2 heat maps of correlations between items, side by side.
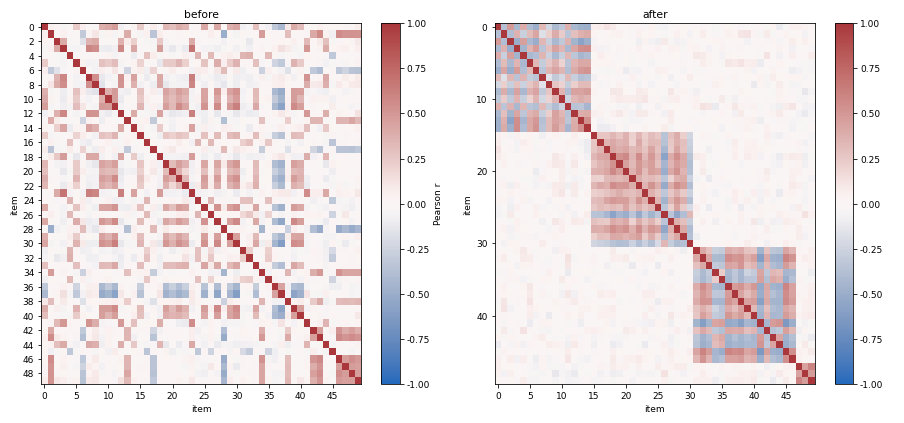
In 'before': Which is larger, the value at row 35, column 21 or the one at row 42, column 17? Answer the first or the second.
the first
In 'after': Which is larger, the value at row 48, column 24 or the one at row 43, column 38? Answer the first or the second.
the first
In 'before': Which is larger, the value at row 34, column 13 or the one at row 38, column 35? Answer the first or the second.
the first
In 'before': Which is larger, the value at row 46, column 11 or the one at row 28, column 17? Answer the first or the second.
the second
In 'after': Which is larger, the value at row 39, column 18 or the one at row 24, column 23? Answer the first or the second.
the second
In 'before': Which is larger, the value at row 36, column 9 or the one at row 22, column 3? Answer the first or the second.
the second
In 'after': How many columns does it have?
50
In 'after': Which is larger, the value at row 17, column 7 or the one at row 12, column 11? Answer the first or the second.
the first
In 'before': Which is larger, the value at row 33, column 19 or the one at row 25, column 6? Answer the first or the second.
the first
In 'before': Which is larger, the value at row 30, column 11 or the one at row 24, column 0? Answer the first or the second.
the first
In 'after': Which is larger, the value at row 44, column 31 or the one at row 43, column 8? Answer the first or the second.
the second
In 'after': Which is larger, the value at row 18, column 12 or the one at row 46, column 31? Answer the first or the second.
the second
